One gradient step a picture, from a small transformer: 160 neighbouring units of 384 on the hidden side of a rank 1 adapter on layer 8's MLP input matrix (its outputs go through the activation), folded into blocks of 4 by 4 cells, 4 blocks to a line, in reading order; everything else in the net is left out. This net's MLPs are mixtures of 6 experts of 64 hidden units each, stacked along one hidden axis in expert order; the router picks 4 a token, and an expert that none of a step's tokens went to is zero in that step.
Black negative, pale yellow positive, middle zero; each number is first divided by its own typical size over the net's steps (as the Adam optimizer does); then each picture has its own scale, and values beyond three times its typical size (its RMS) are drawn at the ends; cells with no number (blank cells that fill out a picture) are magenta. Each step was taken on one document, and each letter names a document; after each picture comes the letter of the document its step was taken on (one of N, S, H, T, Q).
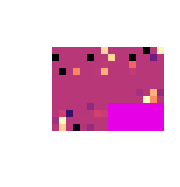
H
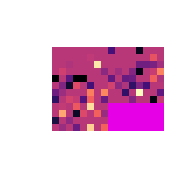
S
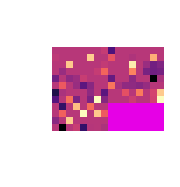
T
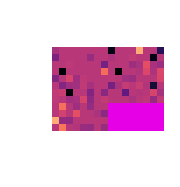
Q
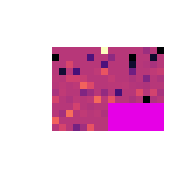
H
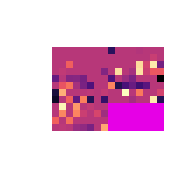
S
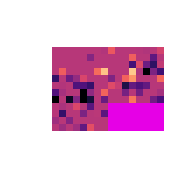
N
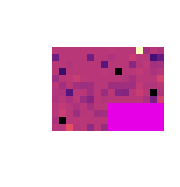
Q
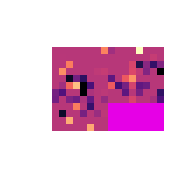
N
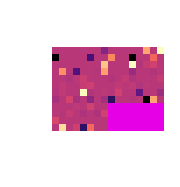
H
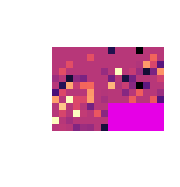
S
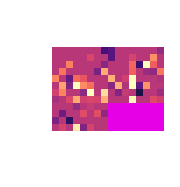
T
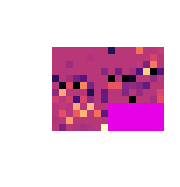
S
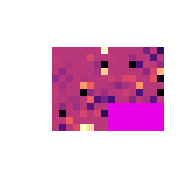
T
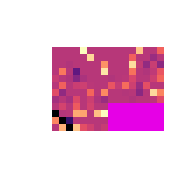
T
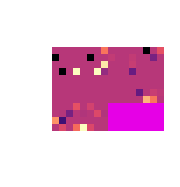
H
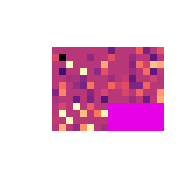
T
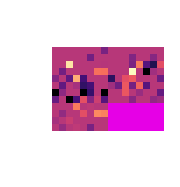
N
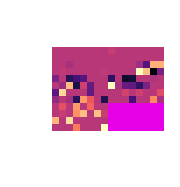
S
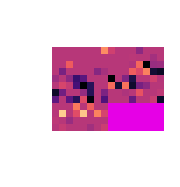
N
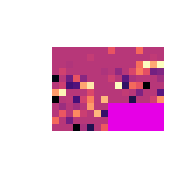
S
